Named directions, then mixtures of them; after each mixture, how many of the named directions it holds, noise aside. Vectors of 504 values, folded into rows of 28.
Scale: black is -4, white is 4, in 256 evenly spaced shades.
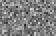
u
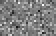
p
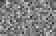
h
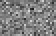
two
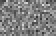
three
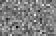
two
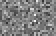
two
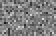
three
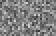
three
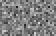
one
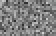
three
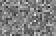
two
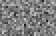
one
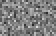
two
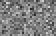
two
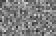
three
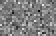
one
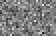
two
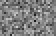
two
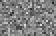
two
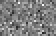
one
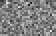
one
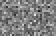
two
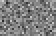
one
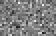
one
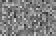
two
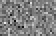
three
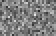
three
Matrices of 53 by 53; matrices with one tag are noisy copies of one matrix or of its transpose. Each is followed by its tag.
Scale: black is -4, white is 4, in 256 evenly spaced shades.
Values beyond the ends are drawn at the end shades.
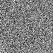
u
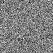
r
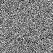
r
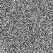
u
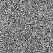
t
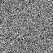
r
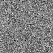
t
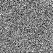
u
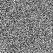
u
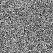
t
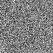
u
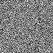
r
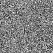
t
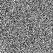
u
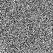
u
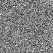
u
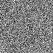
u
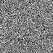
r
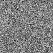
t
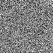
u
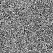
t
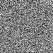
u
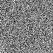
u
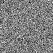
r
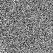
u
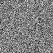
r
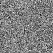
t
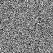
r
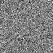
r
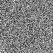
u
